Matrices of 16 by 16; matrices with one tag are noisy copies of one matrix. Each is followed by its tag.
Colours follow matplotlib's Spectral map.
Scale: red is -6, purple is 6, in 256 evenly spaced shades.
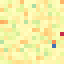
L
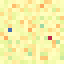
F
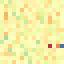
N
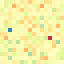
F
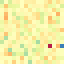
N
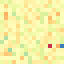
N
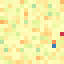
L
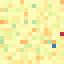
L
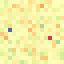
F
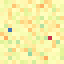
F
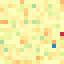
L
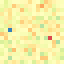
F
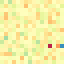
N
